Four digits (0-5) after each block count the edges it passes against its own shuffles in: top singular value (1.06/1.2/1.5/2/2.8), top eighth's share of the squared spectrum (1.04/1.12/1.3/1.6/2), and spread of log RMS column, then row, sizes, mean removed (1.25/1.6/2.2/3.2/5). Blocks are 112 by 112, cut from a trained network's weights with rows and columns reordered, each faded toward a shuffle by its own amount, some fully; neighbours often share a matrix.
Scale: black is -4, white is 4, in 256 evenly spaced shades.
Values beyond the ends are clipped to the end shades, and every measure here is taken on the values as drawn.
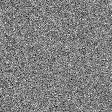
0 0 0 0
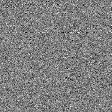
3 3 0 2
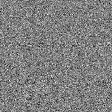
2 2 0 2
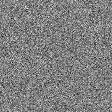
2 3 1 1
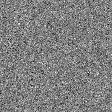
0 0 0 0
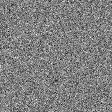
1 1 0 0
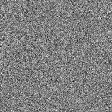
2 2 0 1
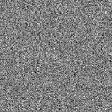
3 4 2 2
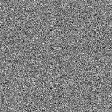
3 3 1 1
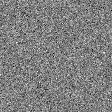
0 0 0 0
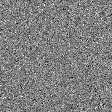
1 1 0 0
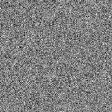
3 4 2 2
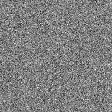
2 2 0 0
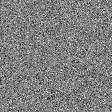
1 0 0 0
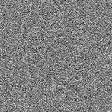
3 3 0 1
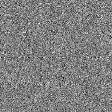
3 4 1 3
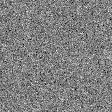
0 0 0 0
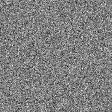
1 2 0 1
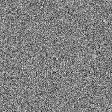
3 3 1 1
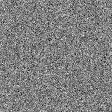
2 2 0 0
